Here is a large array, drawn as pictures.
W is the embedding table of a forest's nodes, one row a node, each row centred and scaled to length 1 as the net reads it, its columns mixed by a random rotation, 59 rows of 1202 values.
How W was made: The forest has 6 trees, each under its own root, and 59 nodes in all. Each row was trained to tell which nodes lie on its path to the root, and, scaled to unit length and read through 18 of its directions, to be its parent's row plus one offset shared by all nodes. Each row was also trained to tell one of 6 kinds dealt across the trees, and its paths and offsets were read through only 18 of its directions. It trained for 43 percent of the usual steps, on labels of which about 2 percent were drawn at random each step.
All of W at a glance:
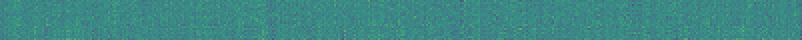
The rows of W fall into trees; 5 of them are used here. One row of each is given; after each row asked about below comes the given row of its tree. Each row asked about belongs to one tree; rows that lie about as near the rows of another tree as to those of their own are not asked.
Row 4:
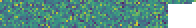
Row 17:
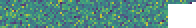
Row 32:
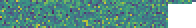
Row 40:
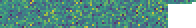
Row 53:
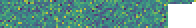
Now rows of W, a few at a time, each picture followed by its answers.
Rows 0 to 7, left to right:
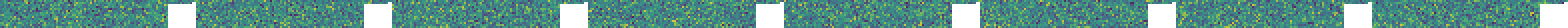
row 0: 53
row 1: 32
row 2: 40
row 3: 32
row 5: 17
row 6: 53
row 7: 17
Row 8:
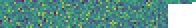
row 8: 53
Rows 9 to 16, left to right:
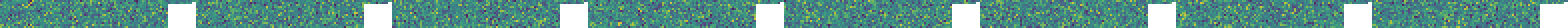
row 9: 40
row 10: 4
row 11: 53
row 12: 17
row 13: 40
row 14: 4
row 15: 53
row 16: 32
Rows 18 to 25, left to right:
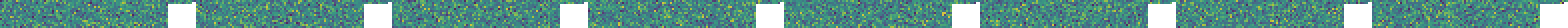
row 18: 32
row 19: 40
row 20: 53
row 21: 17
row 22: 17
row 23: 32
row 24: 4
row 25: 53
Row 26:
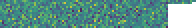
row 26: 40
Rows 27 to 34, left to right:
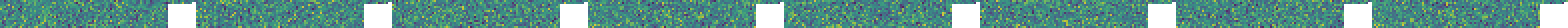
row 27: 40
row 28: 53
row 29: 40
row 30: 17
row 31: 53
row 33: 17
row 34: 17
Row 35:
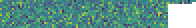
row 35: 4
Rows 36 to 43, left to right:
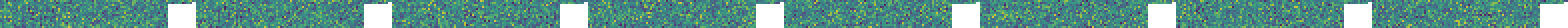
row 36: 53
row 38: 40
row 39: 4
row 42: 53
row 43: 32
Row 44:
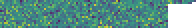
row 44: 17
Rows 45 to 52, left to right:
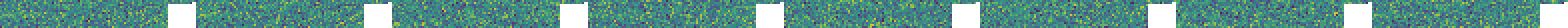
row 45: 53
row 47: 17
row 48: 4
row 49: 32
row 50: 4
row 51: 17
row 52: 53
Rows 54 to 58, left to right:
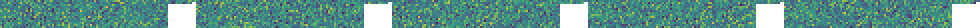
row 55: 40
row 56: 32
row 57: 53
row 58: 17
